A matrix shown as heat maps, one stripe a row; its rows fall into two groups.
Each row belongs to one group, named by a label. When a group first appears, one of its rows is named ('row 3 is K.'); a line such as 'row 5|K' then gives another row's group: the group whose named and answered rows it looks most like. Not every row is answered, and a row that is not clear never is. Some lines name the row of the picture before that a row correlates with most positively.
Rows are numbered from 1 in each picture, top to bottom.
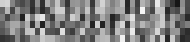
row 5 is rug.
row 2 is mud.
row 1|mud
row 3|rug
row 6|rug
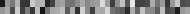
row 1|rug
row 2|mud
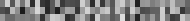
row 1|mud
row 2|rug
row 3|mud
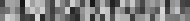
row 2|rug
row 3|mud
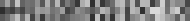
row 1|mud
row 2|rug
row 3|mud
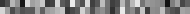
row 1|rug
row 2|mud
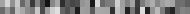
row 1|mud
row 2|mud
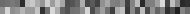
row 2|mud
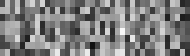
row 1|rug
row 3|rug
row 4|mud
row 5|mud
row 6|rug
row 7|rug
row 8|mud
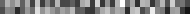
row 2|rug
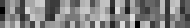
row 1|rug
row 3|rug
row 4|mud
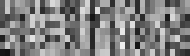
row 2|mud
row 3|rug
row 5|mud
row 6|rug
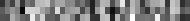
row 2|rug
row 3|rug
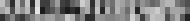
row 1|mud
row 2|mud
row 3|rug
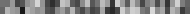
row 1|rug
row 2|rug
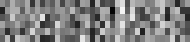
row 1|mud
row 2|rug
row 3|rug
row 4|mud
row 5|rug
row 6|mud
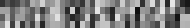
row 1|rug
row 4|mud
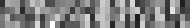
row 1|rug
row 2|rug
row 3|mud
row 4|mud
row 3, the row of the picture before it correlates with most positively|4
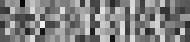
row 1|rug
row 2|rug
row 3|mud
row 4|rug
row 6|rug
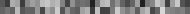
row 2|mud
